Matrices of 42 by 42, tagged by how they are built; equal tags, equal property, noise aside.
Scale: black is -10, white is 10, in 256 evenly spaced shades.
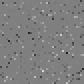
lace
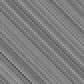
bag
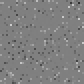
lace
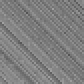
bag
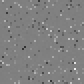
lace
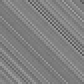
bag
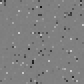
lace
